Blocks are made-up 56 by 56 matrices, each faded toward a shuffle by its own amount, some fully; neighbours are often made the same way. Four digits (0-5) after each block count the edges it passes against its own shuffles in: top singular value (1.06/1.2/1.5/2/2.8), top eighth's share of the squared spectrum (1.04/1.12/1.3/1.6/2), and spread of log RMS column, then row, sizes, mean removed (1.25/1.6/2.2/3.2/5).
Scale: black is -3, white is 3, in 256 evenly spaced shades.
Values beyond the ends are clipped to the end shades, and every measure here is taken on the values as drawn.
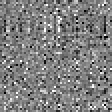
4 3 2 1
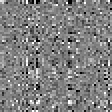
4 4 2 2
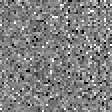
3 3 1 1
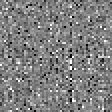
3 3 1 1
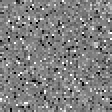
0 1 0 0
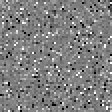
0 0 0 0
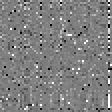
4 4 2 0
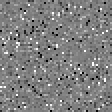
0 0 0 0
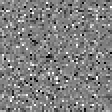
3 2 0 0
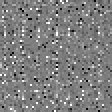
3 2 1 1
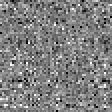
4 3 2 2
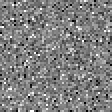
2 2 0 0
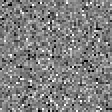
3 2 1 1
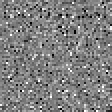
3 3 1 1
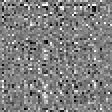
4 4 3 3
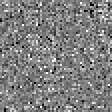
3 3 1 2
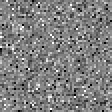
2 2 0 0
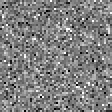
2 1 0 0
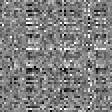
4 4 3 3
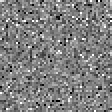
2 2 0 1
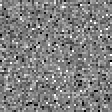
0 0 0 0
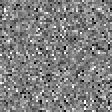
3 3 1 1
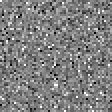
2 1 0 0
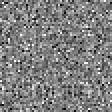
2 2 0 0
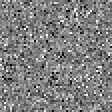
2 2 0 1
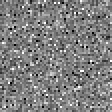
2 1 0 0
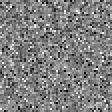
0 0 0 0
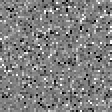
0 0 0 0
